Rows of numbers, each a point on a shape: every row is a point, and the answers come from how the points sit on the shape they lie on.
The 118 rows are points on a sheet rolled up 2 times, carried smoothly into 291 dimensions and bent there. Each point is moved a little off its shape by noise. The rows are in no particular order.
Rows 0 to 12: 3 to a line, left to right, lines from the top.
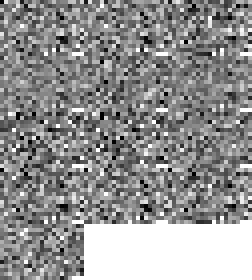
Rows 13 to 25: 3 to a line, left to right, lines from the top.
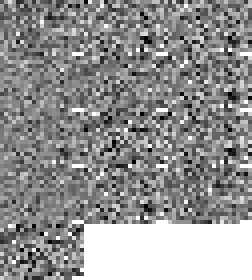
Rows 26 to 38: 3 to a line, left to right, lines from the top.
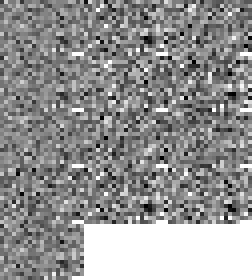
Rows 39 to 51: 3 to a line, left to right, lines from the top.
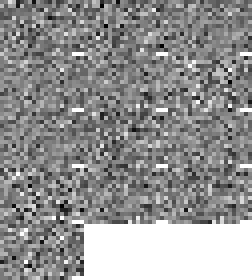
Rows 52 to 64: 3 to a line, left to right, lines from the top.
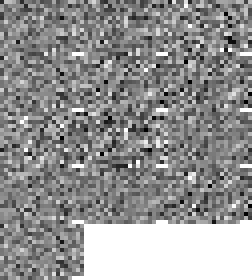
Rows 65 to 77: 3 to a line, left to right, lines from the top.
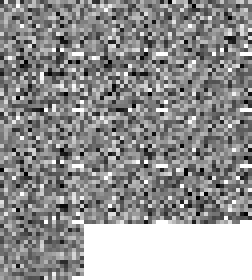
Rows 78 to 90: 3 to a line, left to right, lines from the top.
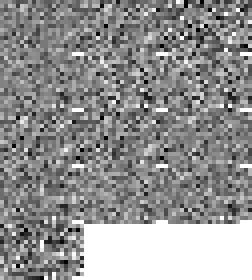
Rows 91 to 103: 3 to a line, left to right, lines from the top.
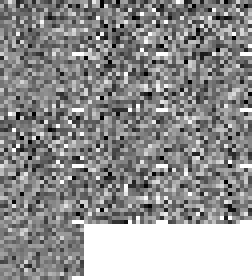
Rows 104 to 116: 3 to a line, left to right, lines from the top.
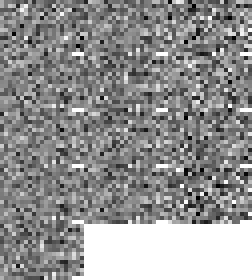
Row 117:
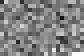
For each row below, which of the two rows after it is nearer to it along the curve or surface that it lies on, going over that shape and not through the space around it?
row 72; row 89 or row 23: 23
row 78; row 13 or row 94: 94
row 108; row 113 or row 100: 113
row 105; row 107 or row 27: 107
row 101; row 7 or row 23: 23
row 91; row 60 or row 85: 85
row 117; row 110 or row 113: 110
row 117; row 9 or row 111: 111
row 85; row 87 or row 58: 58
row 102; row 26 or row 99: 99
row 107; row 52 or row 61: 61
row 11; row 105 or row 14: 14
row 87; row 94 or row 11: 94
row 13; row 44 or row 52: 52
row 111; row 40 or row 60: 40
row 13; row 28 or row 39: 39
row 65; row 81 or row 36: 36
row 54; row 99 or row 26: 99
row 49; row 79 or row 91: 91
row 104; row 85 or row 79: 79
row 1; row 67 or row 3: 67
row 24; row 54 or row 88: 88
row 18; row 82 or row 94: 82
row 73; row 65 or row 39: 39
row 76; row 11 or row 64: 11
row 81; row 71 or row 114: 114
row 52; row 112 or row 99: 112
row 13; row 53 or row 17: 53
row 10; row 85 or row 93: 93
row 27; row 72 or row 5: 72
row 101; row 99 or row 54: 54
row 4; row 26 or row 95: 26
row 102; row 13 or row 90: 90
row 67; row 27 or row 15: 27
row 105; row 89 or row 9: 89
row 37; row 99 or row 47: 99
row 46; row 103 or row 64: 64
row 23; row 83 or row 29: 83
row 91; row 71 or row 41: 41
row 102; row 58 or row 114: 58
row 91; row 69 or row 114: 114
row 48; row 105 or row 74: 74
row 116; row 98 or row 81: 81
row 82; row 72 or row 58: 72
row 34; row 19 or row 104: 19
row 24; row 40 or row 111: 111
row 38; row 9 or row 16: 16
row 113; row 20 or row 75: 75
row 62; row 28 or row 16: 16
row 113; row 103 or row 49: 49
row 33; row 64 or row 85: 85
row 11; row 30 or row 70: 30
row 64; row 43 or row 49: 43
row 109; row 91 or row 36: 36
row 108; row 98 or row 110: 110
